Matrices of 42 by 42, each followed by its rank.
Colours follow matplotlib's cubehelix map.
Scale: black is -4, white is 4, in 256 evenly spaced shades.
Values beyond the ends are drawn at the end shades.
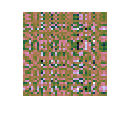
three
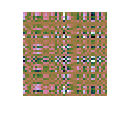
two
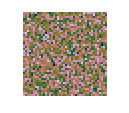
full rank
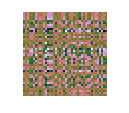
three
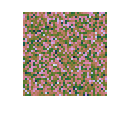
full rank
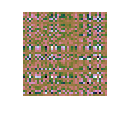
three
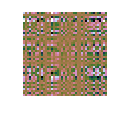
two
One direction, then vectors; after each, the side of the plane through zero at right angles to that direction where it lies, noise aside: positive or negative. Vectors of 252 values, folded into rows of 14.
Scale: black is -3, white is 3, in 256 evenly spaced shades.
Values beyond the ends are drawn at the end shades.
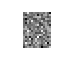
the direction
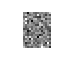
negative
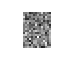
positive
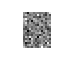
negative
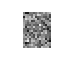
negative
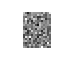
negative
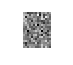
negative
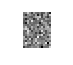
positive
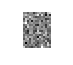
negative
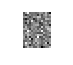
positive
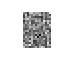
negative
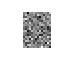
negative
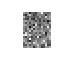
positive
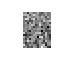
negative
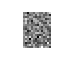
negative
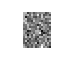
negative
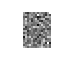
negative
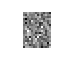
positive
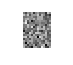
negative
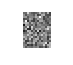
positive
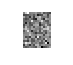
positive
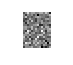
positive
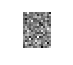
positive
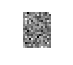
negative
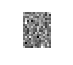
negative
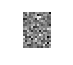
positive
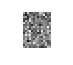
positive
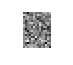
negative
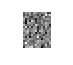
positive
